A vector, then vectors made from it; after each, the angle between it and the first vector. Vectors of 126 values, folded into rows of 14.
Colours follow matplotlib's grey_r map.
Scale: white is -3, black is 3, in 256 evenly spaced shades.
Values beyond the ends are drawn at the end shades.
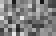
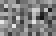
orthogonal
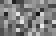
orthogonal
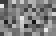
orthogonal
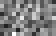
partly aligned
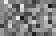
orthogonal
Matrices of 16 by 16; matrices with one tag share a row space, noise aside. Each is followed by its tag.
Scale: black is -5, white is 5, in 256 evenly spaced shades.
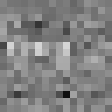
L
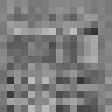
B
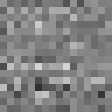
L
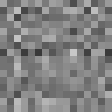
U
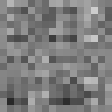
B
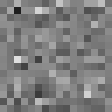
L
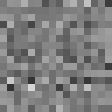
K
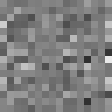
K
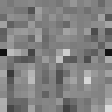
K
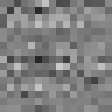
L
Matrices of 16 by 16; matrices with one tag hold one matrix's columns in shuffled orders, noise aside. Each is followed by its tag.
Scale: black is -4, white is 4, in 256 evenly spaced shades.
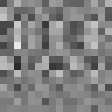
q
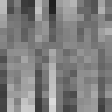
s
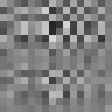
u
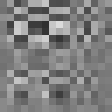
u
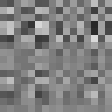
u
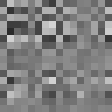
u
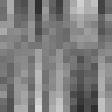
s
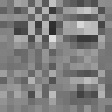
u
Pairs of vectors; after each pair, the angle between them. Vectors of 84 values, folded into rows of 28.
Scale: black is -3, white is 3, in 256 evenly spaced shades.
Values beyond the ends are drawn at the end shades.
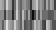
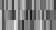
partly aligned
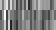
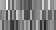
partly aligned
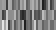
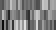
partly opposed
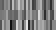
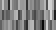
partly opposed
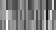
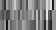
nearly opposite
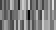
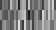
nearly parallel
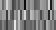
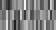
nearly opposite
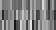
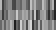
nearly parallel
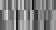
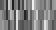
nearly opposite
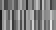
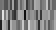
partly aligned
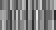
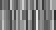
nearly parallel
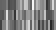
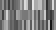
nearly parallel
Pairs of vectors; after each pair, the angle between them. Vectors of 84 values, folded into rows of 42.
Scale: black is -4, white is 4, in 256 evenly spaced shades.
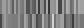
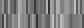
partly aligned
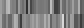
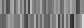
partly opposed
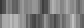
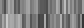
partly aligned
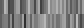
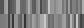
nearly parallel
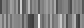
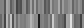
partly opposed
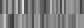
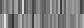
nearly parallel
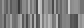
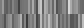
nearly parallel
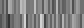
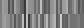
partly opposed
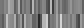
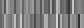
partly aligned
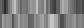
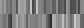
orthogonal
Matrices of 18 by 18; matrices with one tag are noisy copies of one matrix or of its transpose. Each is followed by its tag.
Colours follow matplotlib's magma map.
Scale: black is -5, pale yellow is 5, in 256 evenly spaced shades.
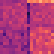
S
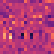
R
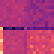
S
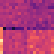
S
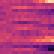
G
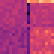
S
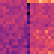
S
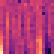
G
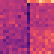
S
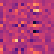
R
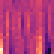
G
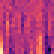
G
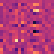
R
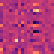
R
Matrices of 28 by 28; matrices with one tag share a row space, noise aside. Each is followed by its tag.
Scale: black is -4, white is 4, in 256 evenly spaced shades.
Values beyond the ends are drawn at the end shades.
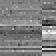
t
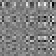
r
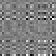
r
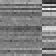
t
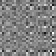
r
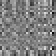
r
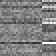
t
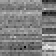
t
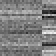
t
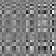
r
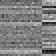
t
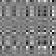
r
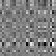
r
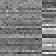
t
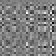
r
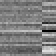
t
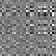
r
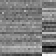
t
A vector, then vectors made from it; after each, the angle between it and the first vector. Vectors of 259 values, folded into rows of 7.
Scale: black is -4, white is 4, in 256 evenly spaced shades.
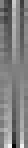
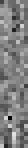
partly opposed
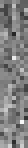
partly aligned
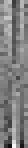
nearly opposite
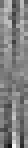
nearly opposite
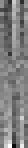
nearly parallel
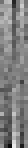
nearly opposite
